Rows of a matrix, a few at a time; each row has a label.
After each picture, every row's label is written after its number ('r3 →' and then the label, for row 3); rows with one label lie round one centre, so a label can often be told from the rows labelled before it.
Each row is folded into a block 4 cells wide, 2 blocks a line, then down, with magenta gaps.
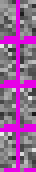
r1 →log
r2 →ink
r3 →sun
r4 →ink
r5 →ink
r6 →sun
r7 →sun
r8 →ink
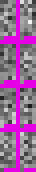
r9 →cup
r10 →sun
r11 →cup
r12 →cup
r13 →cup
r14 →cup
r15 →log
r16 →log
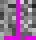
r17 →ink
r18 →sun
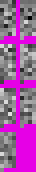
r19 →cup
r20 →cup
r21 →sun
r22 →log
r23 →log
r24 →cup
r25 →ink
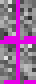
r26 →sun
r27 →cup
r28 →log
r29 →sun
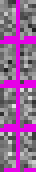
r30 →log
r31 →ink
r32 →cup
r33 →cup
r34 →ink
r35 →sun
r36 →sun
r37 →sun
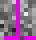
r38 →ink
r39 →log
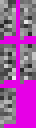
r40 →log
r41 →cup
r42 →cup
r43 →log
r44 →cup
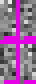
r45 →sun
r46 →cup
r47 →ink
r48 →sun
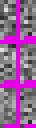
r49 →ink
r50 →cup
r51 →log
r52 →cup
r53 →log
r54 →cup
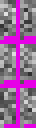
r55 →log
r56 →log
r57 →log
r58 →log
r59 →ink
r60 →log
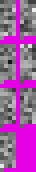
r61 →cup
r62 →log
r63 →cup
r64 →sun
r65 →log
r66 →cup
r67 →cup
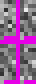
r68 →log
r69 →ink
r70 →ink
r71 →ink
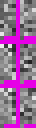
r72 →ink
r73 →log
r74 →sun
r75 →cup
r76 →sun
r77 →log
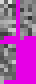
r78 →sun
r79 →cup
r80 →ink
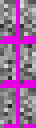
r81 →log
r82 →log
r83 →cup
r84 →log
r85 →cup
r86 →log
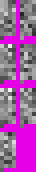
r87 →log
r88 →ink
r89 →sun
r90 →cup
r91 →sun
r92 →sun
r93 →log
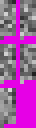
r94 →log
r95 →ink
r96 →ink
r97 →ink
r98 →sun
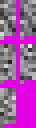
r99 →ink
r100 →ink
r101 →cup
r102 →sun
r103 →log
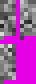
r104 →ink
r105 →log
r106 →sun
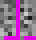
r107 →cup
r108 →cup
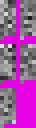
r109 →log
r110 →cup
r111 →sun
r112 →ink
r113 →cup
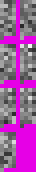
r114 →log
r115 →ink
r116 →log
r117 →sun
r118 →sun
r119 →sun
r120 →log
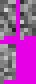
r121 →ink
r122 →ink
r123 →log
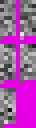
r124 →cup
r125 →ink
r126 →log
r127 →log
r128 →log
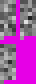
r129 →ink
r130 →cup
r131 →cup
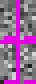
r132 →cup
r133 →ink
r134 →sun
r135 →log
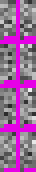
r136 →log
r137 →log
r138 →cup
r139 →sun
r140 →cup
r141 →sun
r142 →log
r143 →log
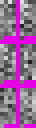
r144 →sun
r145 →log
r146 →log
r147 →cup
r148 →cup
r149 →log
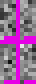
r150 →ink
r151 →log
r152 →cup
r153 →sun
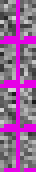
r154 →ink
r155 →cup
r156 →cup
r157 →ink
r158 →ink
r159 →sun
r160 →cup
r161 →log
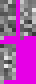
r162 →ink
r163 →log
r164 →cup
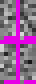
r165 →cup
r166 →ink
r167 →log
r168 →cup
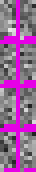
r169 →sun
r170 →ink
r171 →cup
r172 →cup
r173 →log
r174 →cup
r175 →ink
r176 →log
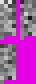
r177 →sun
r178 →cup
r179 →cup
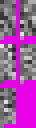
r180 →ink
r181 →ink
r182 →sun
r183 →cup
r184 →cup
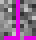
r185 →sun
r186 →ink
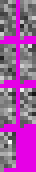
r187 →ink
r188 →ink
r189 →ink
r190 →sun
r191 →sun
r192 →sun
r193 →sun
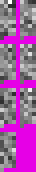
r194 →sun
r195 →log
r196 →sun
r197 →sun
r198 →ink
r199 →sun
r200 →ink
